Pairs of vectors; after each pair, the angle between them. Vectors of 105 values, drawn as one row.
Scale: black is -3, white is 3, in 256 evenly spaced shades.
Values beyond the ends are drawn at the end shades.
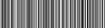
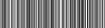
nearly parallel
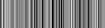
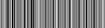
orthogonal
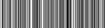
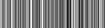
nearly parallel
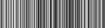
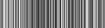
partly aligned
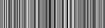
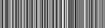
partly opposed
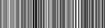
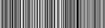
partly opposed
